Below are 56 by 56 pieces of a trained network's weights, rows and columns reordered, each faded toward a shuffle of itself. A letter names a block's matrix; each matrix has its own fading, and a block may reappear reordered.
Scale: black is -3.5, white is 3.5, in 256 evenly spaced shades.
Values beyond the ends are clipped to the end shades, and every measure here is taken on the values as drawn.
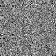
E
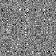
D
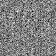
E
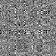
D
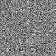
E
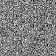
E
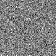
E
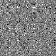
D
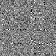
D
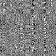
D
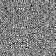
E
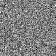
E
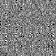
D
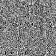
E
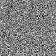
E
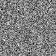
E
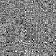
D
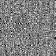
D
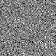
D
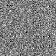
E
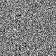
E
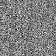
E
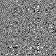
D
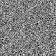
E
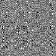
D
